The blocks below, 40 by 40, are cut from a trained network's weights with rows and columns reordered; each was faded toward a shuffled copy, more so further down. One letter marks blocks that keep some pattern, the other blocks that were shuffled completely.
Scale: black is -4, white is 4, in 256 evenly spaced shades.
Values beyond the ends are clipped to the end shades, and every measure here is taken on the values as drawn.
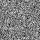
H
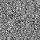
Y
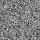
H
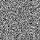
Y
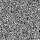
H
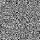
Y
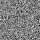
H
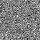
H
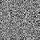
Y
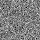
H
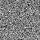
H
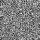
Y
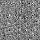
Y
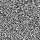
H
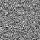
Y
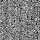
Y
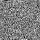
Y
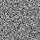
Y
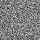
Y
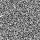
H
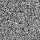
Y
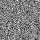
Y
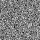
H
